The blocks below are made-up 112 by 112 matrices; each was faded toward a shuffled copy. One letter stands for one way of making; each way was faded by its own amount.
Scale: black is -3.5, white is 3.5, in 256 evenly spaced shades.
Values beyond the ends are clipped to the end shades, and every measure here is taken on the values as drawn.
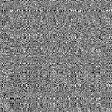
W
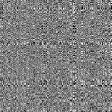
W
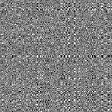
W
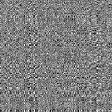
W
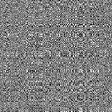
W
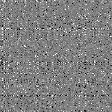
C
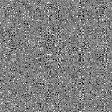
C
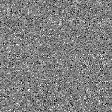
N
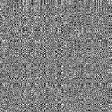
W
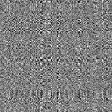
W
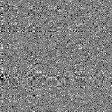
C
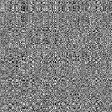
W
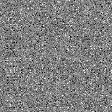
N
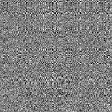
W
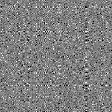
C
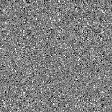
N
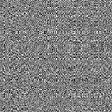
W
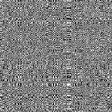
W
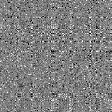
C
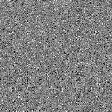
N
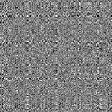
W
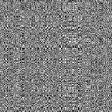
W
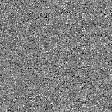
N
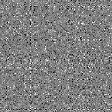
C
